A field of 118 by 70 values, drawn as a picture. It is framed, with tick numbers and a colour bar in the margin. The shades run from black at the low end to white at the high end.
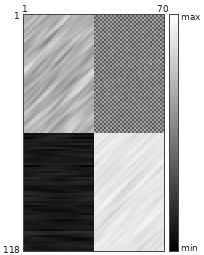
The table splits into 2 rows of 2 panels. Panel 1,1: high, slanting up to the right. Panel 1,2: middling, checkered, strong in contrast. Panel 2,1: very low, streaked across, faint in contrast. Panel 2,2: very high, slanting up to the right, faint in contrast.
